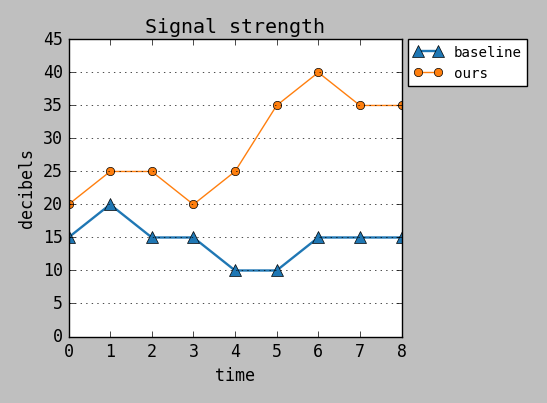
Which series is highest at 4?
ours
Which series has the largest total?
ours
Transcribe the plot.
Title: Signal strength
x-axis: time, ticks 0 1 2 3 4 5 6 7 8
y-axis: decibels, ticks 0 5 10 15 20 25 30 35 40 45
Legend: baseline, ours
Values:
baseline: 15 20 15 15 10 10 15 15 15
ours: 20 25 25 20 25 35 40 35 35
